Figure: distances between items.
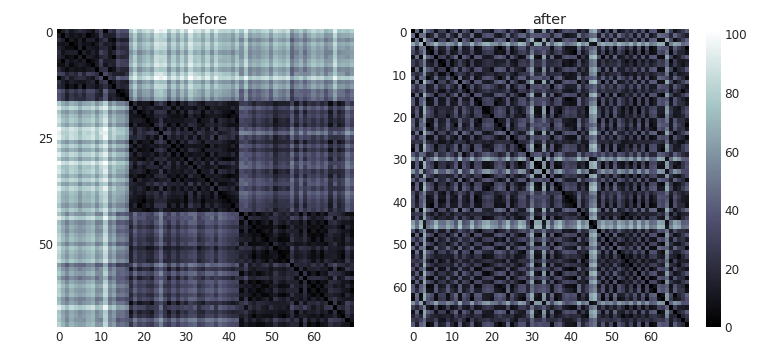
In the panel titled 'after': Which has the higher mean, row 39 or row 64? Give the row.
64
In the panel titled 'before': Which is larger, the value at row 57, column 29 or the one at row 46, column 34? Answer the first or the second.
the first
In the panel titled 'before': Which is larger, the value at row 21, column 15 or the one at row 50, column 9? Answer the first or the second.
the first
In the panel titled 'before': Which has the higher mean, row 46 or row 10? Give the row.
10
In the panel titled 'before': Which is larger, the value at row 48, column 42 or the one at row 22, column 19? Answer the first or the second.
the first
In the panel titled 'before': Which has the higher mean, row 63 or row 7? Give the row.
7
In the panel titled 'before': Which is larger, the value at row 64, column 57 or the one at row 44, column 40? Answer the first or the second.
the second
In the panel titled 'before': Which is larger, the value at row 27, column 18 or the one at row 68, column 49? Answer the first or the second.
the second
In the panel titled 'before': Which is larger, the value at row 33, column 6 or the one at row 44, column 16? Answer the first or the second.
the first
